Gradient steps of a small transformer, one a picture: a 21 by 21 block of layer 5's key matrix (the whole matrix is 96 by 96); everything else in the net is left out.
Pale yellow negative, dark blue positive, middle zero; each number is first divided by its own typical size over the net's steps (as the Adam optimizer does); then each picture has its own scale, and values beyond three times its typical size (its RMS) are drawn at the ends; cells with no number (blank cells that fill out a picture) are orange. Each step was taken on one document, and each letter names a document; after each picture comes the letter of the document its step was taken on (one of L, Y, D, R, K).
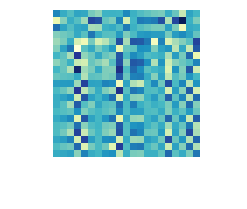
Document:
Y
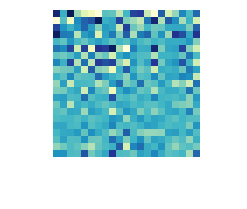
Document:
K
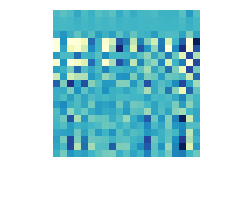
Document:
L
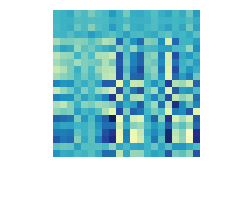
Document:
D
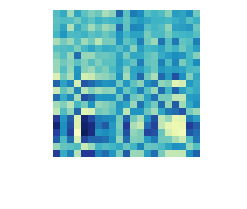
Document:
D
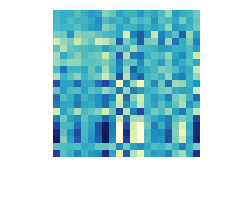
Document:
D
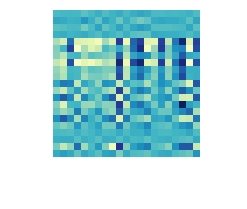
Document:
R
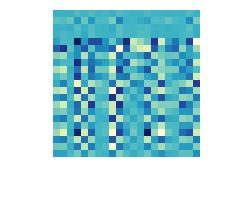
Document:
Y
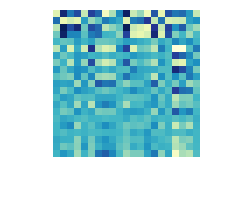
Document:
K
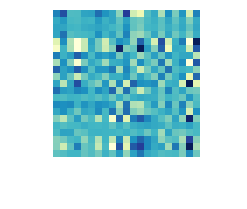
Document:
L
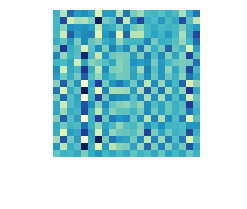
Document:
Y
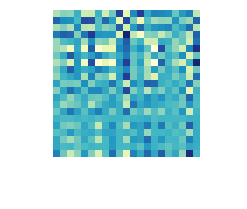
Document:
K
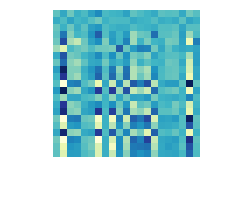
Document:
L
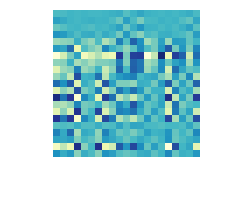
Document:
R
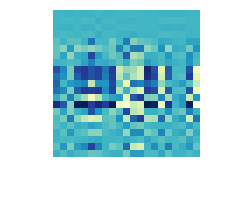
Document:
R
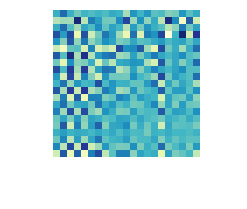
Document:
K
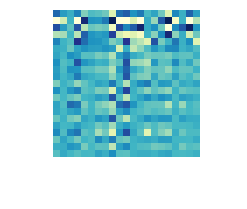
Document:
Y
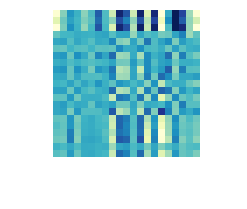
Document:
D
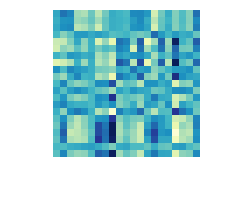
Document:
D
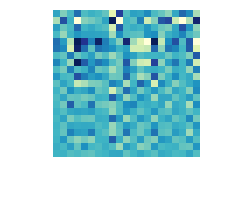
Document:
Y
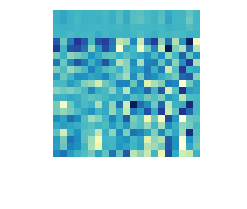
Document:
L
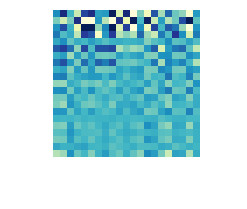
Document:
K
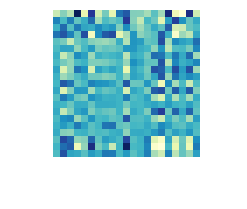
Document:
K
